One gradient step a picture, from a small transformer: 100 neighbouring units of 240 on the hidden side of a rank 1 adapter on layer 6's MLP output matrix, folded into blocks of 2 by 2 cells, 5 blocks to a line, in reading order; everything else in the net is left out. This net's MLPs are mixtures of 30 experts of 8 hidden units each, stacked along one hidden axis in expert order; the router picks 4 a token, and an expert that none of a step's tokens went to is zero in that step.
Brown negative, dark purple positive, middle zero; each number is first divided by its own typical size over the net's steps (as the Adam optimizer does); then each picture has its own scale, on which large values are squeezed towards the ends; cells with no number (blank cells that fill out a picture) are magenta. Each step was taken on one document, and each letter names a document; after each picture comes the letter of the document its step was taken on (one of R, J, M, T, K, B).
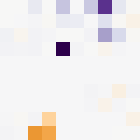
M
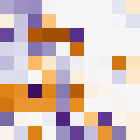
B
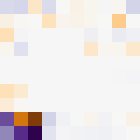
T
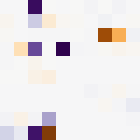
M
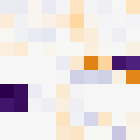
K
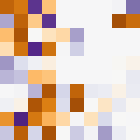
B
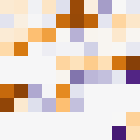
K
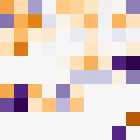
K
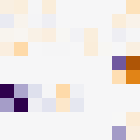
K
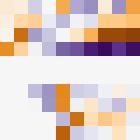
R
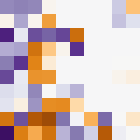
B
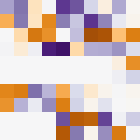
R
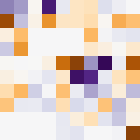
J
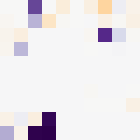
M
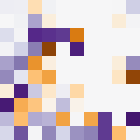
B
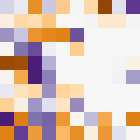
B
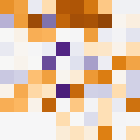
J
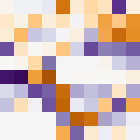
R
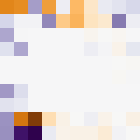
T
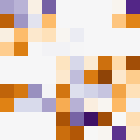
J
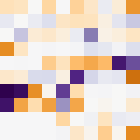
J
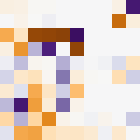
B
